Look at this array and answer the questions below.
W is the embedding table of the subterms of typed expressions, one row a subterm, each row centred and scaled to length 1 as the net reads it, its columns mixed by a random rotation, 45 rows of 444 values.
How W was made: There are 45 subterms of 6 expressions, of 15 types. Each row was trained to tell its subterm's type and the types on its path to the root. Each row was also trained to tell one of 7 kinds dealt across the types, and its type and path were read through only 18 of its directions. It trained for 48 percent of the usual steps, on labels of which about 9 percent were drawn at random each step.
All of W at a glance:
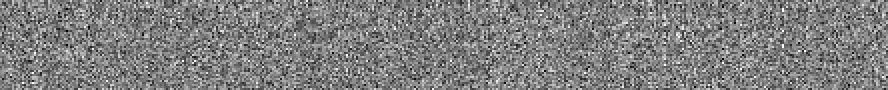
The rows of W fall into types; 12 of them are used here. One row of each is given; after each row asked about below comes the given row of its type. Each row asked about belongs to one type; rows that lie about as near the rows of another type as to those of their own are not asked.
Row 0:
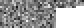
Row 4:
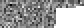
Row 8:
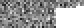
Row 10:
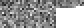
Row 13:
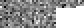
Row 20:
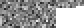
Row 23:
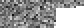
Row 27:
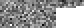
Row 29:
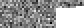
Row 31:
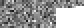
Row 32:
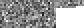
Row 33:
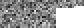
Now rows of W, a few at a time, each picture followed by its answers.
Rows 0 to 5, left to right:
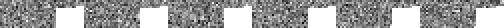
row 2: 0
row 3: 29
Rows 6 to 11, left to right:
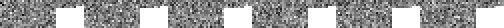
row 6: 8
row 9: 32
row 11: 32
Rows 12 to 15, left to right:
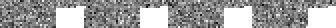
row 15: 4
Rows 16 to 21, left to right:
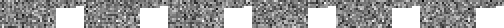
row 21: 32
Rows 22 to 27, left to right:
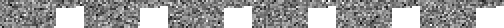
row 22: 4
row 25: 23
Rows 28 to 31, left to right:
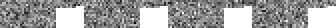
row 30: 8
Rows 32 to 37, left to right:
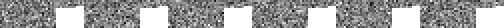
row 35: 27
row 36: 29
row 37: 10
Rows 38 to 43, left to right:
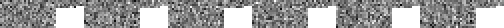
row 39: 0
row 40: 27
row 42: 13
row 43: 0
